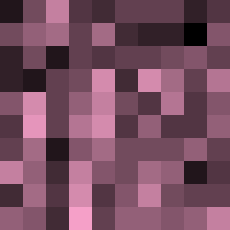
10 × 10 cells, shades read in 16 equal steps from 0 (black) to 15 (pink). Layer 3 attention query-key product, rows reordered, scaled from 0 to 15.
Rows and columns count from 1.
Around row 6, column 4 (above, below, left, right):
9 8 6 13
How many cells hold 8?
9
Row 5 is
8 13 6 9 12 7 5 11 5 8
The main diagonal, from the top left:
2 9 2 7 12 5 7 9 6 12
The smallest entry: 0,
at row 2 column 9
